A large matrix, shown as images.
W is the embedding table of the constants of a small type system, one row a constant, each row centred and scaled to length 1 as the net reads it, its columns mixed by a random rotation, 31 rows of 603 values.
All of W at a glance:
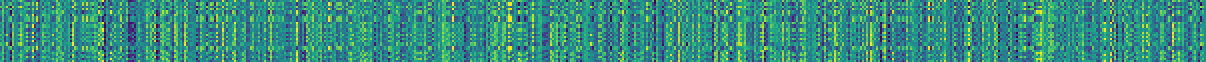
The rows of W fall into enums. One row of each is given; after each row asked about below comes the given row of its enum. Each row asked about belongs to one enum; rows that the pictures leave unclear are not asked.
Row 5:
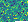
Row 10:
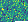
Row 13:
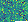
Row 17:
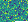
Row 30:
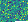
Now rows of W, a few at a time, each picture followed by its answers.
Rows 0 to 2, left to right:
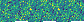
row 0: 30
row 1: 10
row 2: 10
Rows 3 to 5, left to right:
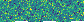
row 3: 17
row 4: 10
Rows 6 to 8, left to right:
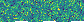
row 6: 5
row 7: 13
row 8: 10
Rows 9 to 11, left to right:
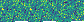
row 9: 10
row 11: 30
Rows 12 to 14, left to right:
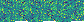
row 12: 13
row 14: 30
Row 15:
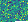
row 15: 30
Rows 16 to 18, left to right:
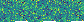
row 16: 13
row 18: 13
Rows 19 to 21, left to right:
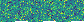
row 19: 30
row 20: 13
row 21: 17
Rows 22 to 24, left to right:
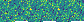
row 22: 17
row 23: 10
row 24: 10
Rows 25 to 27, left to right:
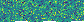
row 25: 13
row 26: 5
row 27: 30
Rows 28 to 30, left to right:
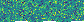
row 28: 13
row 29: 5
